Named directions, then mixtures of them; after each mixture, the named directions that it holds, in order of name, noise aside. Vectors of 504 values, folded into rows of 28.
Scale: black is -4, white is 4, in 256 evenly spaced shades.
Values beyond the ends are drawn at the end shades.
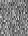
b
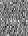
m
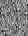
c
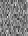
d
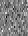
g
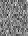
d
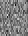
d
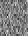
d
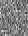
c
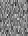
d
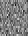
d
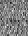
m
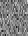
c, d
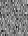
c, d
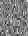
d, m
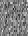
g, m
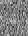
b, m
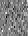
g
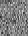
b, m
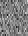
c, d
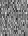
c, g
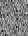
c, d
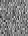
b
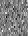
g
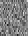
d, m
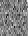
d, g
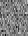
c, d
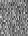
b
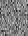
c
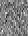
b, g
